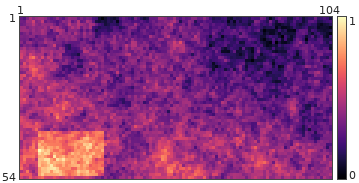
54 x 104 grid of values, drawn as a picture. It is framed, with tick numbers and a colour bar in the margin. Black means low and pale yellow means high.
Odd patch: higher, in the bottom left. Ninth with the highest average: bottom left. Grain: blotchy. Average level on the scale: 40%. Slope: up to the bottom left. Ninth with the lowest average: top right.
